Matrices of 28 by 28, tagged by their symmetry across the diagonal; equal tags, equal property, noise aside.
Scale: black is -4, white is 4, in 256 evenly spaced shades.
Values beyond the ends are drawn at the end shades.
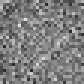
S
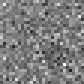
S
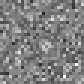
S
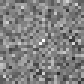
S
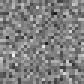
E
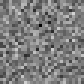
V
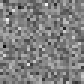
E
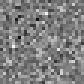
S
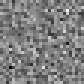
E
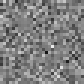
E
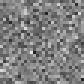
V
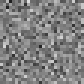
V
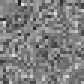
S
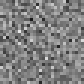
E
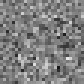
E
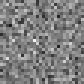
V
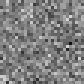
V
